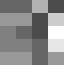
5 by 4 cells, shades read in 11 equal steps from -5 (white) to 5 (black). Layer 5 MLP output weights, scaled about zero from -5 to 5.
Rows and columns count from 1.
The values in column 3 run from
-2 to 2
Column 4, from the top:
2 -3 -5 -4 -1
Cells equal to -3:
1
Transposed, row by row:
1 -1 0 0 -1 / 1 -1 1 0 -1 / -2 2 2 1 1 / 2 -3 -5 -4 -1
